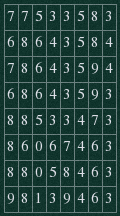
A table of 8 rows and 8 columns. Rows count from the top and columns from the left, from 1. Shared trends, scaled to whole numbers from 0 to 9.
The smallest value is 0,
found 2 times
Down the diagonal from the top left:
7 8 6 4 3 4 6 3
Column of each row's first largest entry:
7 2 7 7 1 1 1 1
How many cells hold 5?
7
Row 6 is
8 6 0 6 7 4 6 3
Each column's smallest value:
6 6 0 3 3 4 6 3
